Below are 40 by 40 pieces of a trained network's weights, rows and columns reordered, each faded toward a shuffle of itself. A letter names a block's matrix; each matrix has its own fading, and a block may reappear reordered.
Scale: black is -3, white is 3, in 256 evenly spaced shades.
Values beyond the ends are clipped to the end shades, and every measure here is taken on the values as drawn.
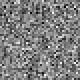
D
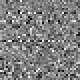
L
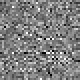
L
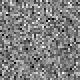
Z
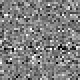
L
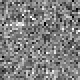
D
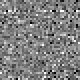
L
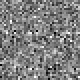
D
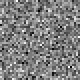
Z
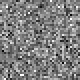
D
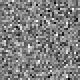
Z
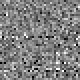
L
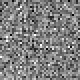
Z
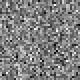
Z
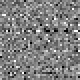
L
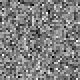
Z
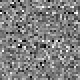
L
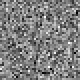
Z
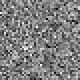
Z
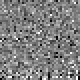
L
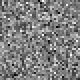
Z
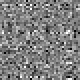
L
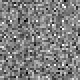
D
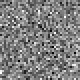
Z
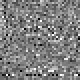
L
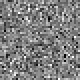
Z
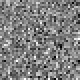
D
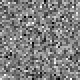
Z
